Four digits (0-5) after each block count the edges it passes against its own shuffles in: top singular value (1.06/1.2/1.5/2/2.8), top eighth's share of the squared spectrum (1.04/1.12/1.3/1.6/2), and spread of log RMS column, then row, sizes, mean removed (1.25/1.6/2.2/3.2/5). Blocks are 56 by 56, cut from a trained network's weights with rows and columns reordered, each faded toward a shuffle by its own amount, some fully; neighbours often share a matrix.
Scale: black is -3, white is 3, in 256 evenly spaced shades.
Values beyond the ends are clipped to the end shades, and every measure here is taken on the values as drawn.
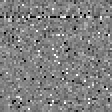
2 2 0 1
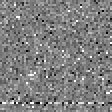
2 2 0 1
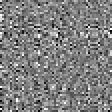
3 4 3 2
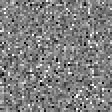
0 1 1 0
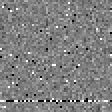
3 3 0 1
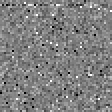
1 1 0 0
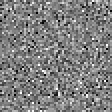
2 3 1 1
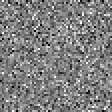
2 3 1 1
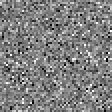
1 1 0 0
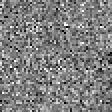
3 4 1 2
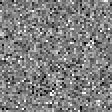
0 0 0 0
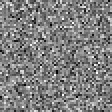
1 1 0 0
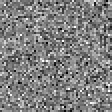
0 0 0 0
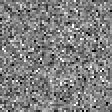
0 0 0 0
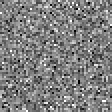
1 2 0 0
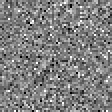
1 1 0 0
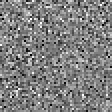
2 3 1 1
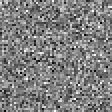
0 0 0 0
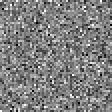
1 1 0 0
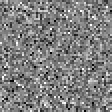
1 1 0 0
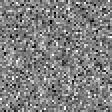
0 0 0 0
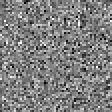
3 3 0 1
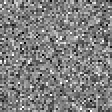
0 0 0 0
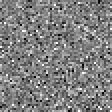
2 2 0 0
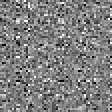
3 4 3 2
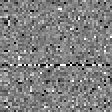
3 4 1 2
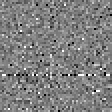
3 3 0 1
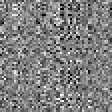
4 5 3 3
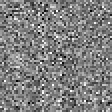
3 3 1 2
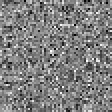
3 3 2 1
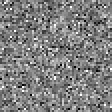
1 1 0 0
